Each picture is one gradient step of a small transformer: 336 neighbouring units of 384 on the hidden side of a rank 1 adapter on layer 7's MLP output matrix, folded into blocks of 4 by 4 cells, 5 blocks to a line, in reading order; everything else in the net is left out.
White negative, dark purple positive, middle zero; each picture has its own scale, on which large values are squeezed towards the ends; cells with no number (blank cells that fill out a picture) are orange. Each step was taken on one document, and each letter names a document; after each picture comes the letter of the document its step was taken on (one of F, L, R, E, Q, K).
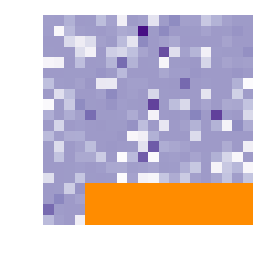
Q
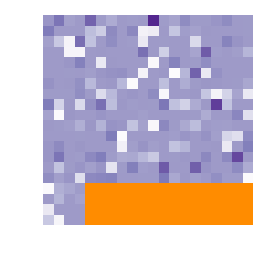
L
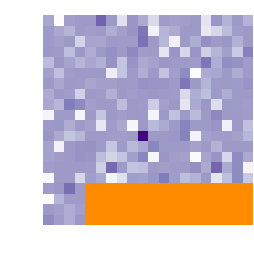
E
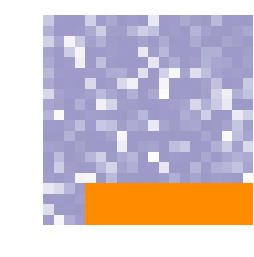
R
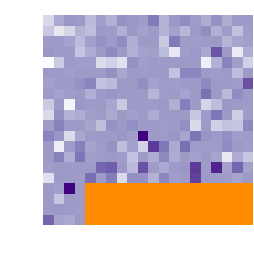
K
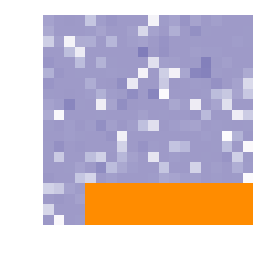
R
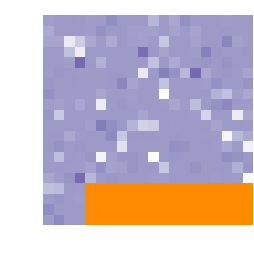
R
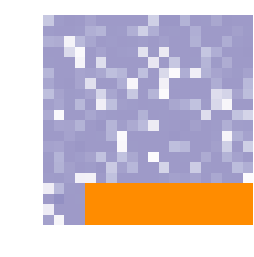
R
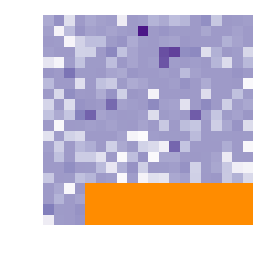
Q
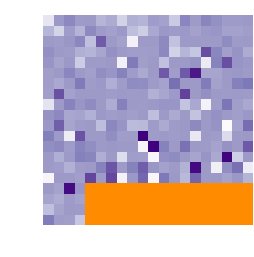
K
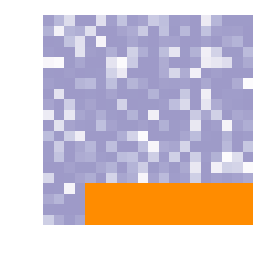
K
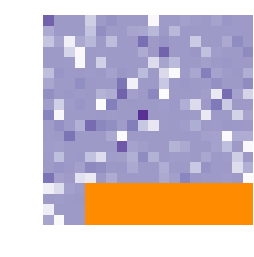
R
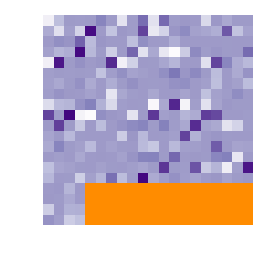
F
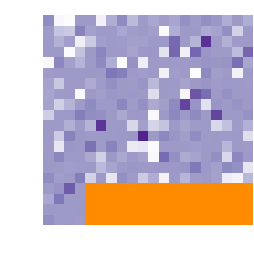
E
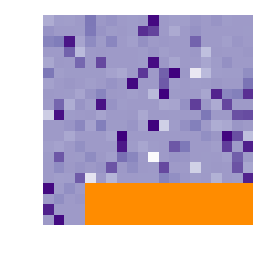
L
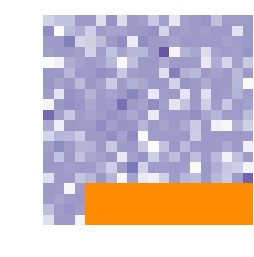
Q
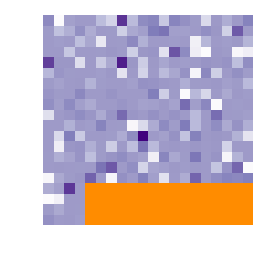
E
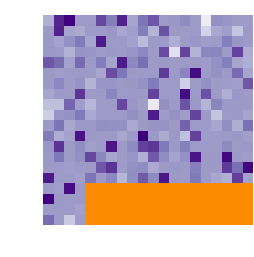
E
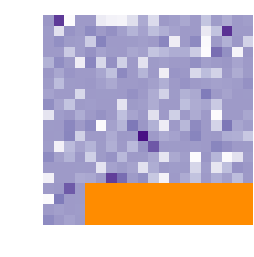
E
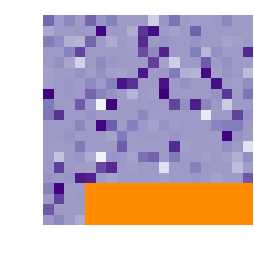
R
